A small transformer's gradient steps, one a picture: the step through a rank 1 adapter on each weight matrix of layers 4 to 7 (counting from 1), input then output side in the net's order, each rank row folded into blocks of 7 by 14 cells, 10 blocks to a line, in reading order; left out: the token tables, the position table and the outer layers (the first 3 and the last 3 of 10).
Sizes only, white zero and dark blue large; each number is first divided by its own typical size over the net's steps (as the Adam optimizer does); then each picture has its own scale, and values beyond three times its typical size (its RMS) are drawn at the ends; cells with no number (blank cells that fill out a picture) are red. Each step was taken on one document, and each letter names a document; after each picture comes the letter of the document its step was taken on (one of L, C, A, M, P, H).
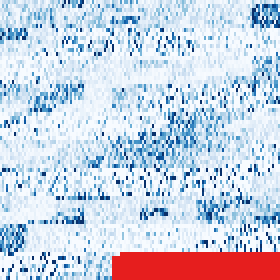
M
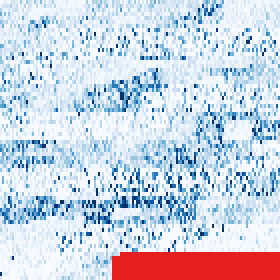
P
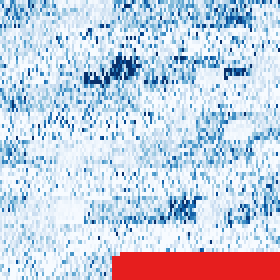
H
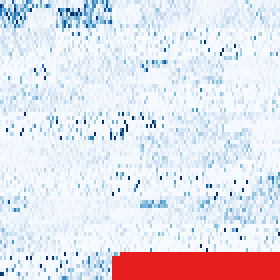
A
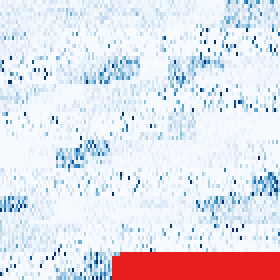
A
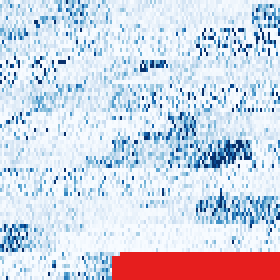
M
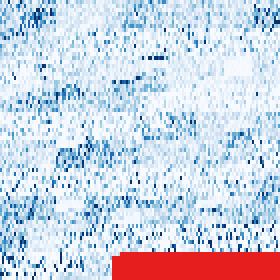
P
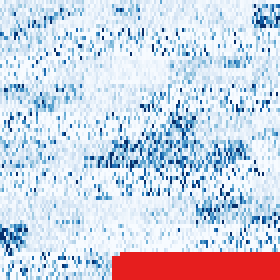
M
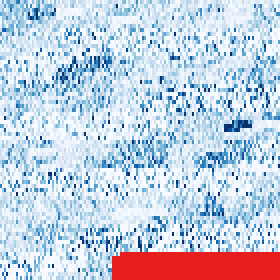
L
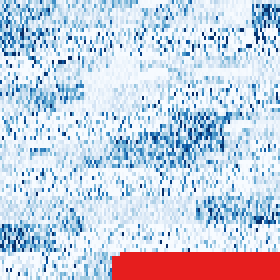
M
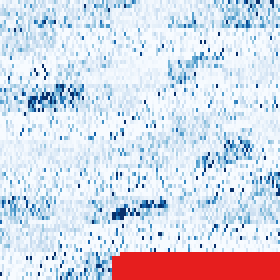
A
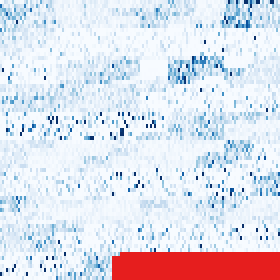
A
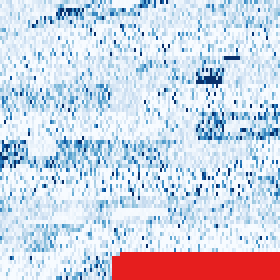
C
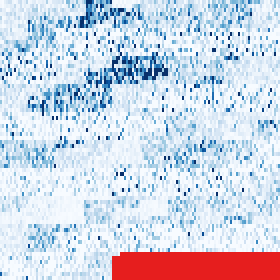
C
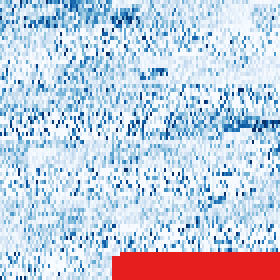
L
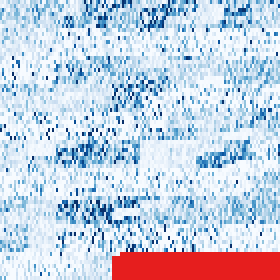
L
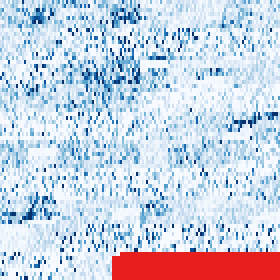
P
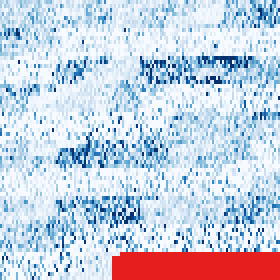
L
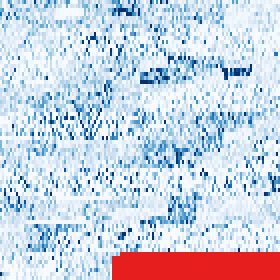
P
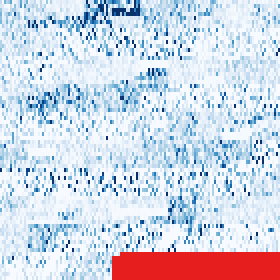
P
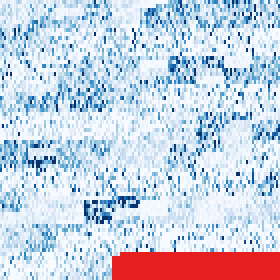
C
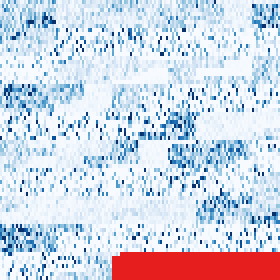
M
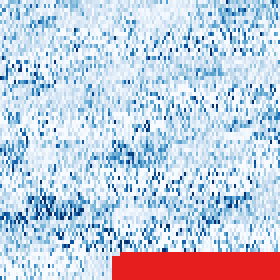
L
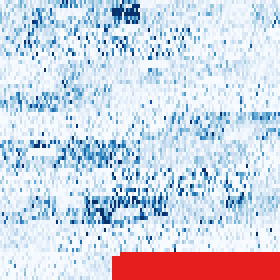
P
